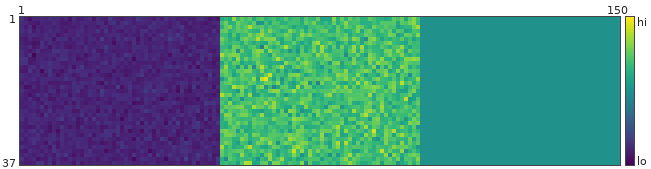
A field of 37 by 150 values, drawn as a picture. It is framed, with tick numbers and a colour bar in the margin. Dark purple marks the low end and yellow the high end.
It is made of 1 by 3 panels. Panel 1,1: very low, fine-grained, faint in contrast. Panel 1,2: high, fine-grained. Panel 1,3: middling, flat.
